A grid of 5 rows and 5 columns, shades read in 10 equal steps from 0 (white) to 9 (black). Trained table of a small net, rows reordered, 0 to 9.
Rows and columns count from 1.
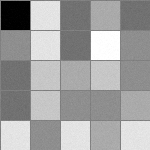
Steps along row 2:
down up down up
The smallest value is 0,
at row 2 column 4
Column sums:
24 10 18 12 17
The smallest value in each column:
1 1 1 0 1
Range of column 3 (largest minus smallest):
4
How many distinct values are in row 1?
4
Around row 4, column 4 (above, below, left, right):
2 3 4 3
